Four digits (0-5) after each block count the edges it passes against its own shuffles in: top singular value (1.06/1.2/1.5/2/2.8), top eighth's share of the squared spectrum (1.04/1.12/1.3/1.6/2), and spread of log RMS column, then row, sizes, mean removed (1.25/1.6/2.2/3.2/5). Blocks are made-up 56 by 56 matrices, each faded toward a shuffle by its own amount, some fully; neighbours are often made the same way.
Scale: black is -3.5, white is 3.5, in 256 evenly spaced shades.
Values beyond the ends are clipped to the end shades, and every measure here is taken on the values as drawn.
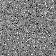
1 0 0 0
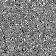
1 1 0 0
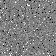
0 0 0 0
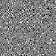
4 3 2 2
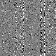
2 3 3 0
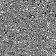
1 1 0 0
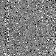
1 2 2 0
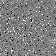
0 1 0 0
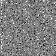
1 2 2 0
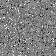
0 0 0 0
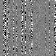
2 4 4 0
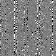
3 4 3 0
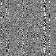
2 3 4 0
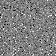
2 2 0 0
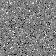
0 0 0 0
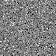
2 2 0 0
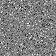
0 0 0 0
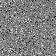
0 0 0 0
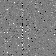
3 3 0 0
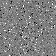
0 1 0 0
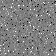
0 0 0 0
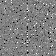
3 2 1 0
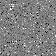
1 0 0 0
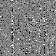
3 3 2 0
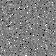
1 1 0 0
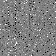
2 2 1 0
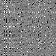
4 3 2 1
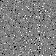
2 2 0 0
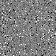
3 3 2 1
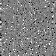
3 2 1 0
